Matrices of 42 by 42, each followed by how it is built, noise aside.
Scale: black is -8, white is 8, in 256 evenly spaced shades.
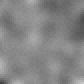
smooth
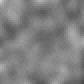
smooth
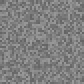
noise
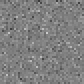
noise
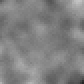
smooth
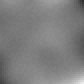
smooth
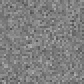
noise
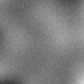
smooth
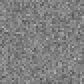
noise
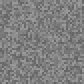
noise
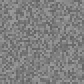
noise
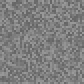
noise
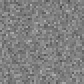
noise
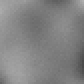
smooth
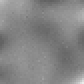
smooth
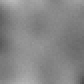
smooth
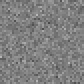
noise
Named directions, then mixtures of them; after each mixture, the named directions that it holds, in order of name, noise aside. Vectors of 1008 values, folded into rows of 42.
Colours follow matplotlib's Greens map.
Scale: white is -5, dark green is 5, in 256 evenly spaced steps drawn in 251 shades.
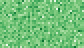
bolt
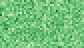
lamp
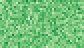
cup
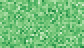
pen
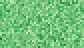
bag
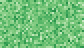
cup, pen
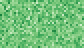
bag, cup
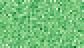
bolt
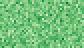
bag, pen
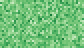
bag, cup, pen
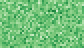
pen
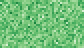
bag, bolt, cup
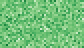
bolt, lamp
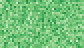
cup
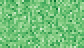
bag, bolt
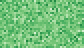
bolt, cup, pen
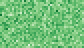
lamp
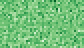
bolt, pen
